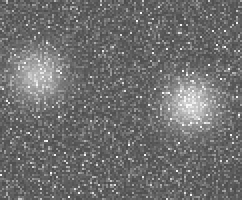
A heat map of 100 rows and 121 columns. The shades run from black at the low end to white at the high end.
There is no overall slope. The ninth with the highest average is the middle right. No single row or column stands out from its neighbours. Two bumps rise from the field. No seam splits the table. The values are skewed, with a long tail toward high values.
